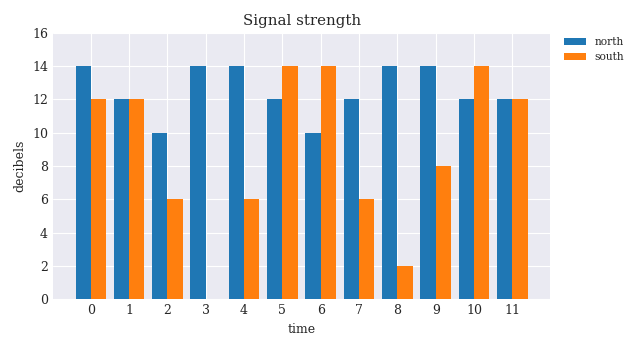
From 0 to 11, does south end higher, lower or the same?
the same
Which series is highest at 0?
north
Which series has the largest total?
north
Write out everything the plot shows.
Title: Signal strength
x-axis: time, ticks 0 1 2 3 4 5 6 7 8 9 10 11
y-axis: decibels, ticks 0 2 4 6 8 10 12 14 16
Legend: north, south
Values:
north: 14 12 10 14 14 12 10 12 14 14 12 12
south: 12 12 6 0 6 14 14 6 2 8 14 12
